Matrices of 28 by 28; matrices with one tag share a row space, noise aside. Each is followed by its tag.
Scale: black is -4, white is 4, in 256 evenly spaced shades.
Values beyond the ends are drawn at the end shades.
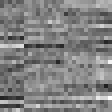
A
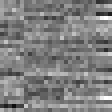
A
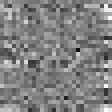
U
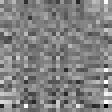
U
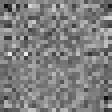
U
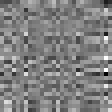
U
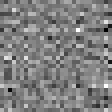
U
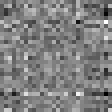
U
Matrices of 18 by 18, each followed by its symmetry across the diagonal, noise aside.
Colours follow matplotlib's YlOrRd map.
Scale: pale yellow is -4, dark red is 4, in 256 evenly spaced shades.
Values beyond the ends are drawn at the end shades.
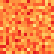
antisymmetric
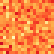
neither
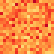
neither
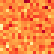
antisymmetric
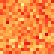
neither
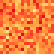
neither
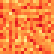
antisymmetric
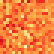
neither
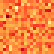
antisymmetric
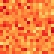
neither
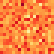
neither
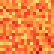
neither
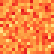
neither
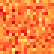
neither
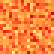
antisymmetric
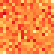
neither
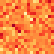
antisymmetric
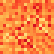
antisymmetric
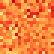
antisymmetric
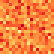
antisymmetric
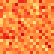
antisymmetric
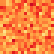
antisymmetric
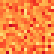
antisymmetric
